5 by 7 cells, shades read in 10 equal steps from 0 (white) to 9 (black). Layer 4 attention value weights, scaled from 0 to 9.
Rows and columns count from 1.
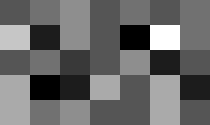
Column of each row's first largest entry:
1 5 6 2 4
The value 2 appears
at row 2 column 1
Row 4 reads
3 9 8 3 6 3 8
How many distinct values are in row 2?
7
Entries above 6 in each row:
0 2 2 3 0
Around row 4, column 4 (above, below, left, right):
6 6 8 6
